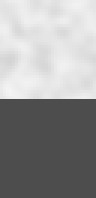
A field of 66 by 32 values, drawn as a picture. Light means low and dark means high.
It is made of 2 by 1 panels. Panel 1,1: very low, blotchy, faint in contrast. Panel 2,1: high, flat.
